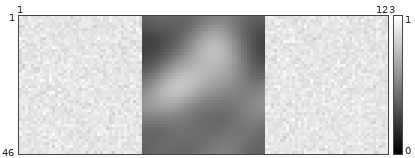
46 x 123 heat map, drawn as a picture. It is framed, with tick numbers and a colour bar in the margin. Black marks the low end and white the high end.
It is made of 1 by 3 panels. Panel 1,1: very high, fine-grained, faint in contrast. Panel 1,2: middling, smooth, strong in contrast. Panel 1,3: very high, fine-grained, faint in contrast.
